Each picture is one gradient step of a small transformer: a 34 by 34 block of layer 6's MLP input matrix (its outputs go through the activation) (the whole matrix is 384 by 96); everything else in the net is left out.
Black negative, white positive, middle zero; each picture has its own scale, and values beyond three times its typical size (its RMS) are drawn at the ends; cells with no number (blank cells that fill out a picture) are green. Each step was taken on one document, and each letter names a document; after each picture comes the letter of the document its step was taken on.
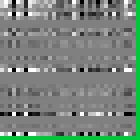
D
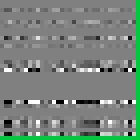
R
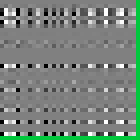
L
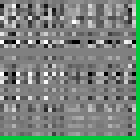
L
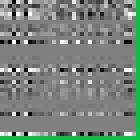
D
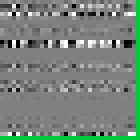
D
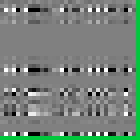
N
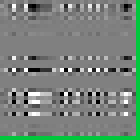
N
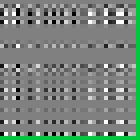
L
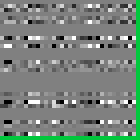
R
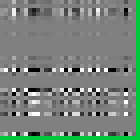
N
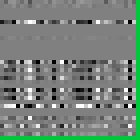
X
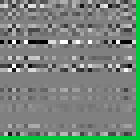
D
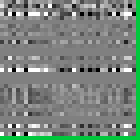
D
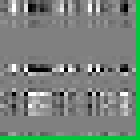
N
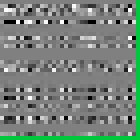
X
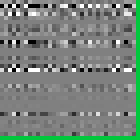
D
